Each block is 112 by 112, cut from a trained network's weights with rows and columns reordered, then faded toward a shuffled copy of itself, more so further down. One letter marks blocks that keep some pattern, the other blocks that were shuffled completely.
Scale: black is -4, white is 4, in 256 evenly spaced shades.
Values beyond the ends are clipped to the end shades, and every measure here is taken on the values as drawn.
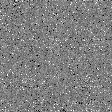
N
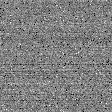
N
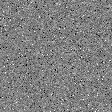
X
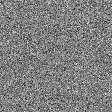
N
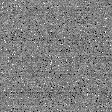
N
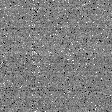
N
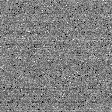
N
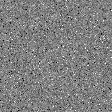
X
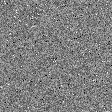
X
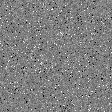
X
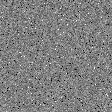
X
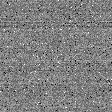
N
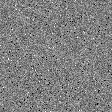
X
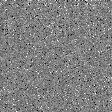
N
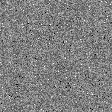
N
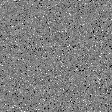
N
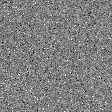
X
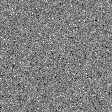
X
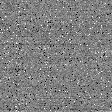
N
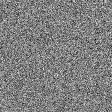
X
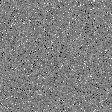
X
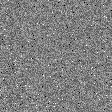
X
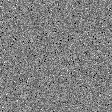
X
